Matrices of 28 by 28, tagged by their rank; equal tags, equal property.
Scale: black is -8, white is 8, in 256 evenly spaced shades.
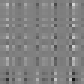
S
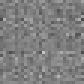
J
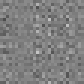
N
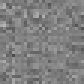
J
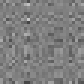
N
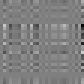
S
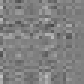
N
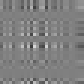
S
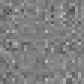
J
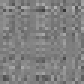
N
